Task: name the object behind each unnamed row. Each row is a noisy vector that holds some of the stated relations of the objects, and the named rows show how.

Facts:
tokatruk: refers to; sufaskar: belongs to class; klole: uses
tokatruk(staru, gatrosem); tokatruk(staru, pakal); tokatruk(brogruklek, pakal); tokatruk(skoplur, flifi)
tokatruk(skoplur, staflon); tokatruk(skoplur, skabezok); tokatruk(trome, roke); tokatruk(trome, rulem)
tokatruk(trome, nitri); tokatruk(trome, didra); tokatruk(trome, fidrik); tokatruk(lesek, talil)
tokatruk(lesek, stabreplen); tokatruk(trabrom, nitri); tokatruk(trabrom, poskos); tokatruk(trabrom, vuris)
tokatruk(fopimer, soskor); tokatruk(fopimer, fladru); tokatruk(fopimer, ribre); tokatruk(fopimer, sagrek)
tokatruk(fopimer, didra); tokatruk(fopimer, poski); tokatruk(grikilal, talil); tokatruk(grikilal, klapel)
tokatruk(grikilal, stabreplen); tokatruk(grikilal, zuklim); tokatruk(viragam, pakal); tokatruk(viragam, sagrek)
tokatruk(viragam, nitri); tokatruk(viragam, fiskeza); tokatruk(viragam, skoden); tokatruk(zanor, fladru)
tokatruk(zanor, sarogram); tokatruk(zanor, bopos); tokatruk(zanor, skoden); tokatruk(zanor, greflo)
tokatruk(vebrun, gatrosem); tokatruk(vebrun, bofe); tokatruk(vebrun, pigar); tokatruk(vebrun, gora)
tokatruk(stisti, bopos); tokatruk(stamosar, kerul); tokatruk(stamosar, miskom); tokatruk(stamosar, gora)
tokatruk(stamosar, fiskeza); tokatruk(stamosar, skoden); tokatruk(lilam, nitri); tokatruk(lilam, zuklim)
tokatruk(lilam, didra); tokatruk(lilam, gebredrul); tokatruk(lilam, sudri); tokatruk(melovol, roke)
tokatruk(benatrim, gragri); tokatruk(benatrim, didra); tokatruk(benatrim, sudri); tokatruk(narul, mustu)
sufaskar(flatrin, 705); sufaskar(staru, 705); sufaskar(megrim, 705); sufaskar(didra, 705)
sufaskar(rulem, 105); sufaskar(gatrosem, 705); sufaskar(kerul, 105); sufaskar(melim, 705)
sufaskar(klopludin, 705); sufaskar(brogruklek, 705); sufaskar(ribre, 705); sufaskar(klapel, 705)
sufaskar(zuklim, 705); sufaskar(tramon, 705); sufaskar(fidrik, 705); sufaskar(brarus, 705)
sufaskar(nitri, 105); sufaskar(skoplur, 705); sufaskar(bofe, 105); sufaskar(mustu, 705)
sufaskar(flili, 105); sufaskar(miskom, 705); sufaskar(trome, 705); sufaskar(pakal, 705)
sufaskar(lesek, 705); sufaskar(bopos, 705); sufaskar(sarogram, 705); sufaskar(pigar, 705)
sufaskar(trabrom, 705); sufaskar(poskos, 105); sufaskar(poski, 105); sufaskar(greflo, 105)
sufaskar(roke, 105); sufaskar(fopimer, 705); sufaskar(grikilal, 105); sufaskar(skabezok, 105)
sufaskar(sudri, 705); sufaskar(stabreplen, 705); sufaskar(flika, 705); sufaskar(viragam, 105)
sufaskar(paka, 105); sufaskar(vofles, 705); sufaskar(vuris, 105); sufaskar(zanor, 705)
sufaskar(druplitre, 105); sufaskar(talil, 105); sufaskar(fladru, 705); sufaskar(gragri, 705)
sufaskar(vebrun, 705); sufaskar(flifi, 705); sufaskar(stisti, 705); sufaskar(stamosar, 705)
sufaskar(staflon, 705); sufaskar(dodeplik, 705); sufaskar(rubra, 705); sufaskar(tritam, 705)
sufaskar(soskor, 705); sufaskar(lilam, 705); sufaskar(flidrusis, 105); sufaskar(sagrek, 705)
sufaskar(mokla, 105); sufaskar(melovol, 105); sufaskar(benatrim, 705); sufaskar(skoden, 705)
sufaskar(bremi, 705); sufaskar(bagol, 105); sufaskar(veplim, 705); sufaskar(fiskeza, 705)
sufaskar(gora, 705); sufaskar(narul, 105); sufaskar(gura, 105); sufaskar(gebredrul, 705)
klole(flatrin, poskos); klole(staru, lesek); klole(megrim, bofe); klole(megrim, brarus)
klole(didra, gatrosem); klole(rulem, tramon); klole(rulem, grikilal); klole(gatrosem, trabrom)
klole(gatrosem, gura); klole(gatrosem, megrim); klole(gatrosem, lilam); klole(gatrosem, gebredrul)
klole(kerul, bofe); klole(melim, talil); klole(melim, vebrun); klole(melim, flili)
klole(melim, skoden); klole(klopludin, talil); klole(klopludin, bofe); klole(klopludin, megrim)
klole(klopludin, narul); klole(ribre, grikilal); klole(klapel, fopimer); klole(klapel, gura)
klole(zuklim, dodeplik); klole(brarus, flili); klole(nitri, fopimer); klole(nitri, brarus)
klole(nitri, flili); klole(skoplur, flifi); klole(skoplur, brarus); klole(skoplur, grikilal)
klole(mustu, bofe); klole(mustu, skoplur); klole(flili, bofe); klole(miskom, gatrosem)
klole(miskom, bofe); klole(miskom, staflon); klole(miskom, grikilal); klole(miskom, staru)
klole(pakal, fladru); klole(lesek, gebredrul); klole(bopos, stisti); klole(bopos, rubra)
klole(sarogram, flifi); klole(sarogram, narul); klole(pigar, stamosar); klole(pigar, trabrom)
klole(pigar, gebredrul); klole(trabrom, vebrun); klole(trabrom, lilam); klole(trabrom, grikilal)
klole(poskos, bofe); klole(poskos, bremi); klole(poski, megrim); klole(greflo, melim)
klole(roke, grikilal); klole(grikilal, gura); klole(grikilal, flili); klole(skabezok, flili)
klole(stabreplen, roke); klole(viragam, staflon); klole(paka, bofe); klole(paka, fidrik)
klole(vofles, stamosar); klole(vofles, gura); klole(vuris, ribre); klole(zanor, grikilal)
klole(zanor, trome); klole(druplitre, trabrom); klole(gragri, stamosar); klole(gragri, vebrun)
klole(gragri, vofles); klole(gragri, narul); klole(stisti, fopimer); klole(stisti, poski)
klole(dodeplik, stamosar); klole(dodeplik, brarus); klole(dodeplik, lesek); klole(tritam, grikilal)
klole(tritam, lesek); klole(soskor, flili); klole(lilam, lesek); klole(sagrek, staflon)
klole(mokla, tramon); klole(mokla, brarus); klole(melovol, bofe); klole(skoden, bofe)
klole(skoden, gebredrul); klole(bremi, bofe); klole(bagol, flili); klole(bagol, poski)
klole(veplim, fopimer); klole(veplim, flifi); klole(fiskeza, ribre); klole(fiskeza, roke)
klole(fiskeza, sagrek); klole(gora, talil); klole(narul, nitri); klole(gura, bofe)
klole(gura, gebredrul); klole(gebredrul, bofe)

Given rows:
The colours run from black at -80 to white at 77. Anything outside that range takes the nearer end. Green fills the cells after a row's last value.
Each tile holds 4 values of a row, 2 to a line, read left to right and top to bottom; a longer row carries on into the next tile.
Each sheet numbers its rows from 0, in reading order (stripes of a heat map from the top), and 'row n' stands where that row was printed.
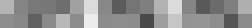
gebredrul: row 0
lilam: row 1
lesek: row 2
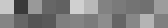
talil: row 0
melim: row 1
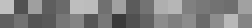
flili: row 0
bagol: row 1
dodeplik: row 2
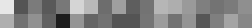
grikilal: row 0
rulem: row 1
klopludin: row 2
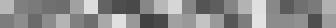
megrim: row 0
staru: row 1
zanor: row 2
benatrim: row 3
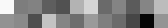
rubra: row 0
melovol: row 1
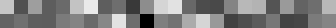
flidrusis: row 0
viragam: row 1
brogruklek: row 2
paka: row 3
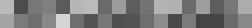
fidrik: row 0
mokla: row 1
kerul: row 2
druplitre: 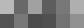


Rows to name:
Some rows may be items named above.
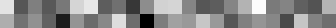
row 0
grikilal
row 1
viragam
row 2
zanor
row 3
rubra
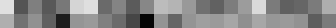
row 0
grikilal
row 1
melovol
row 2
fiskeza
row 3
skoplur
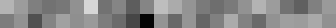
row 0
klapel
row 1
melovol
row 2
pigar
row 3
fiskeza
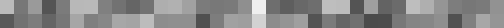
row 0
vuris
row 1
sagrek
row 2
zuklim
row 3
fopimer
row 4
poskos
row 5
gragri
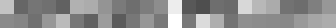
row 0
flifi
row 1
gora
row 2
trome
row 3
stabreplen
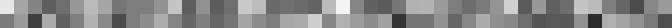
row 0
bopos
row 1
didra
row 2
roke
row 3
staflon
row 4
stisti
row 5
tritam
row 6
nitri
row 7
pakal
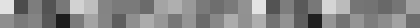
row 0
narul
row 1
sudri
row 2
tritam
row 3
grikilal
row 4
skoden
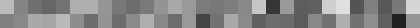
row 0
sagrek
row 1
miskom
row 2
flatrin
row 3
bofe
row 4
grikilal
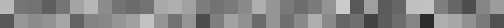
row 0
gatrosem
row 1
ribre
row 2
soskor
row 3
miskom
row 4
poski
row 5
pakal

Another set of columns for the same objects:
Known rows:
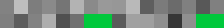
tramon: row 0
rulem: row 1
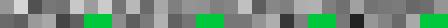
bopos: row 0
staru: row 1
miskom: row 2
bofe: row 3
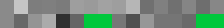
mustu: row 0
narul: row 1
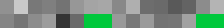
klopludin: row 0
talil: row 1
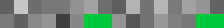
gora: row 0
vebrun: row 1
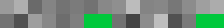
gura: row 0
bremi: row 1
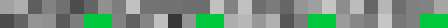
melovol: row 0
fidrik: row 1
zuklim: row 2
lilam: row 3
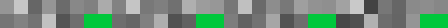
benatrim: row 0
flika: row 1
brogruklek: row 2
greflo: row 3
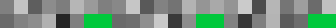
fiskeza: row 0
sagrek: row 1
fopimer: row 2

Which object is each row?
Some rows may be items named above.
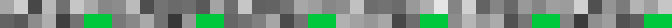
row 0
zanor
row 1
nitri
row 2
pakal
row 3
klapel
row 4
gragri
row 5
stisti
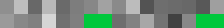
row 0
lilam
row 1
nitri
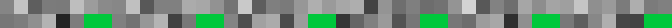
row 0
fiskeza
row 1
miskom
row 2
skoden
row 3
viragam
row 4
soskor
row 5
skoplur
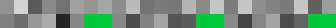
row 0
soskor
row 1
rubra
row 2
flifi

